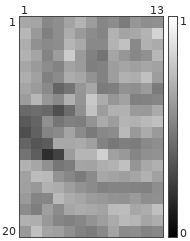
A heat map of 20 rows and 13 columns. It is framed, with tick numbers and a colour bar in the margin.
An odd patch, lower than its surroundings, sits in the middle left. Concentric rings centre on the top right. On average the colour sits 60% of the way up the scale. The ninth with the lowest average is the middle left.
